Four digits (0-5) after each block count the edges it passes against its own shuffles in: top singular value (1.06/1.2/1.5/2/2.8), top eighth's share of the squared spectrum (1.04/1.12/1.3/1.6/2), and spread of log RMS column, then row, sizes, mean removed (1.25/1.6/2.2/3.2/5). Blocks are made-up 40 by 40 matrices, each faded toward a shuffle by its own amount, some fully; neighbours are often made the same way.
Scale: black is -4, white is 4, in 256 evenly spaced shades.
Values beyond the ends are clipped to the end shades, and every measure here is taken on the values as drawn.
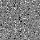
1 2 2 0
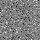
0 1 0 0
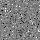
0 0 0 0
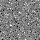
0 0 0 0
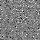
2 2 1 0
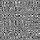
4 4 2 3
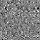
3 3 1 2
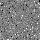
0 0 0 0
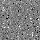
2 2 1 0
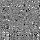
3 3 1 1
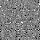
3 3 0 1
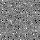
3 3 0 1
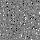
2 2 0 0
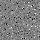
1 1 0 0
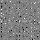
3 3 1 1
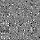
3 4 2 1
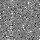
2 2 0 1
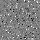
1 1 0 0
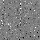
2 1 1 0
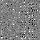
3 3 2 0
